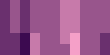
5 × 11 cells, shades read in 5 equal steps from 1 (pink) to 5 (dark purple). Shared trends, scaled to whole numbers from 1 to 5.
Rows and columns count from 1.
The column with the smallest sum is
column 8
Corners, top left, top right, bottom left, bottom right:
4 3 4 4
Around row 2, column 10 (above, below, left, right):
3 3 3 3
